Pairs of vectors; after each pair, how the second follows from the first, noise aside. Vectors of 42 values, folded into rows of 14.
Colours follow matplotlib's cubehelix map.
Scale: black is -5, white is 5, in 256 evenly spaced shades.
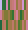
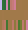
partly zeroed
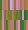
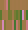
partly zeroed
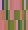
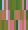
negated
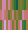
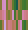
copied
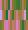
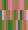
reversed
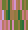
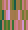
negated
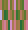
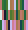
scaled up
